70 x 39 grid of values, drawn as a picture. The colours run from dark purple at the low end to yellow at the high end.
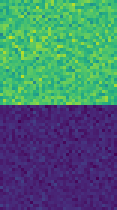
It is made of 2 by 1 panels. Panel 1,1: high, fine-grained. Panel 2,1: very low, fine-grained, faint in contrast.
